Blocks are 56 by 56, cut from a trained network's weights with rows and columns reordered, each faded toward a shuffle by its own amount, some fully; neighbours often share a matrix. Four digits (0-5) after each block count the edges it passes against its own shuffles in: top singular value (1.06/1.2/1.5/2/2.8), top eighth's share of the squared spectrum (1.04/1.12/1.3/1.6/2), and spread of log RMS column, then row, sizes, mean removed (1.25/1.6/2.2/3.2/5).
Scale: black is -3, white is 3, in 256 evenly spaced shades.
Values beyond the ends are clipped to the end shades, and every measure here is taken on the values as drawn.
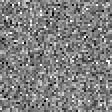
0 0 0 0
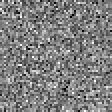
2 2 0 0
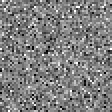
0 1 0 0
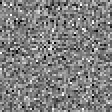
3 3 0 1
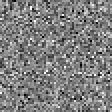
3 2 0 1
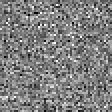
3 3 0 2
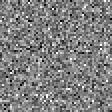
2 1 0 1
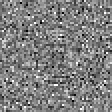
3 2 0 0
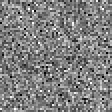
0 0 0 0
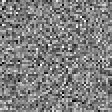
3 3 1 1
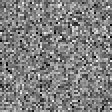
3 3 0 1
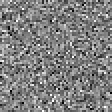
1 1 0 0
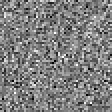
3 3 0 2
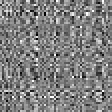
4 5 3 3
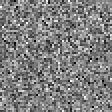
2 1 0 0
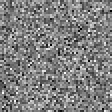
0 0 0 0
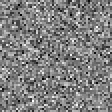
1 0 0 0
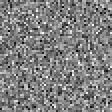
1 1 0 0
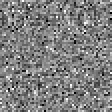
3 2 0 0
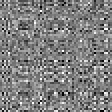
5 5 3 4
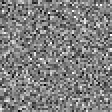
2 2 0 0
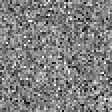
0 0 0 0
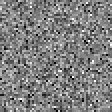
2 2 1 0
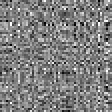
4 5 3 3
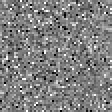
0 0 0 0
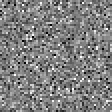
0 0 0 0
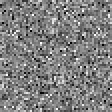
1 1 0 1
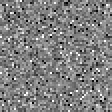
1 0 0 0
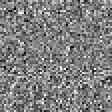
3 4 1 2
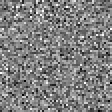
1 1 0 0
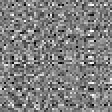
4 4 2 3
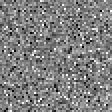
1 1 0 0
